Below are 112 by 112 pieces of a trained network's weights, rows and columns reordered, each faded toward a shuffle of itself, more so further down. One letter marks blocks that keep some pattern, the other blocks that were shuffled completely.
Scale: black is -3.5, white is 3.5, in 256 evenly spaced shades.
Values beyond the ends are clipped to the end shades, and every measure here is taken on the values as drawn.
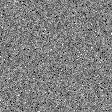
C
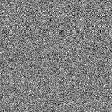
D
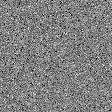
C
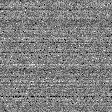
D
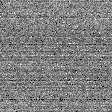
D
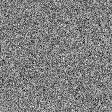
C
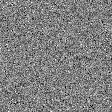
C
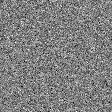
C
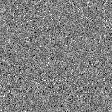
D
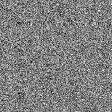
D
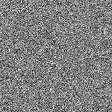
D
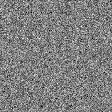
D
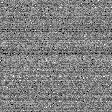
D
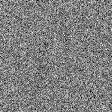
D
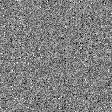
D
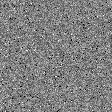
C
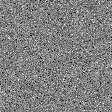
C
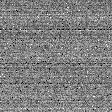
D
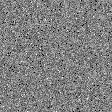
C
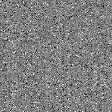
D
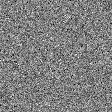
C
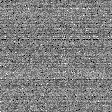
D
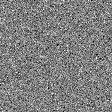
C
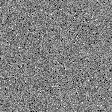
C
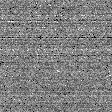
D
